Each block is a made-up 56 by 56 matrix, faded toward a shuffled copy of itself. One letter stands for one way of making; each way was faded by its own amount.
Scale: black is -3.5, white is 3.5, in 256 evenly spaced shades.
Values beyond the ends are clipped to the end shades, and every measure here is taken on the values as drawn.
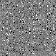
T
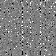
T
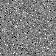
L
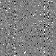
T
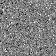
L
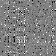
T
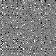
T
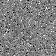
L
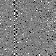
T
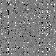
T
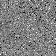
L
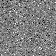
L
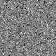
L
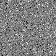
L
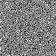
L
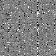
T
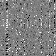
T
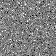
L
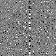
T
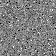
L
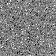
L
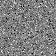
L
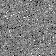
L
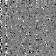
T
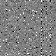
T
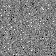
L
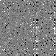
T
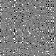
T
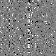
T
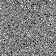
L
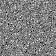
L
